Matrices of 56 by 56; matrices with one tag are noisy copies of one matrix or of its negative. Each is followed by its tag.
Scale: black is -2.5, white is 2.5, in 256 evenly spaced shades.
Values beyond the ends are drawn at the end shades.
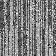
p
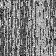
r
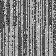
p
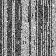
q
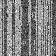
q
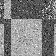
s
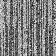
p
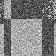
s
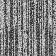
p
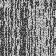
r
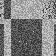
s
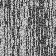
r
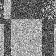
s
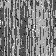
r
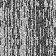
r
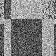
s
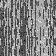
r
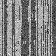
q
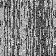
r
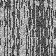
r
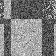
s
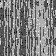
r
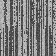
p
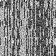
r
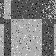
s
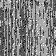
r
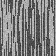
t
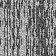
r
